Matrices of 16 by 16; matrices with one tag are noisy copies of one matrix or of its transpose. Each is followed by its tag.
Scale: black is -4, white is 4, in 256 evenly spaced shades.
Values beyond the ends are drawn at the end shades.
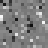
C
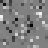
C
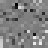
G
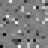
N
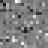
C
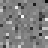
N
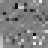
G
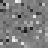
C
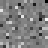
N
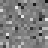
N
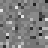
N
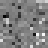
G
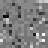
G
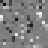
C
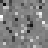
C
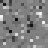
C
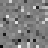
N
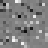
C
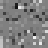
G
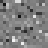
C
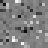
C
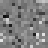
G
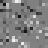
C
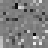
G
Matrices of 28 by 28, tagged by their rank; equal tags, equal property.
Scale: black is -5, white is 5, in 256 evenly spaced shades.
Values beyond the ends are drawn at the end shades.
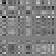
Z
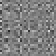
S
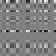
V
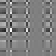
V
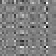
Z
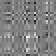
Z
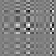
V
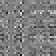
S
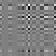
V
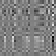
Z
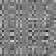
S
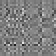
S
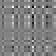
V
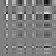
V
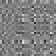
S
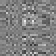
S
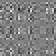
S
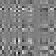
Z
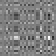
Z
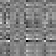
Z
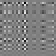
V
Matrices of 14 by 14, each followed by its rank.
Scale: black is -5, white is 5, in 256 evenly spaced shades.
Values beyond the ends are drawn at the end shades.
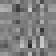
two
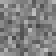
full rank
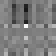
two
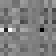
two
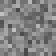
full rank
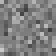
full rank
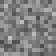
full rank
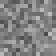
full rank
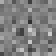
three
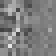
three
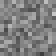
full rank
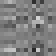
two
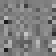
three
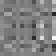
two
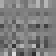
two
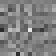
three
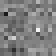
three
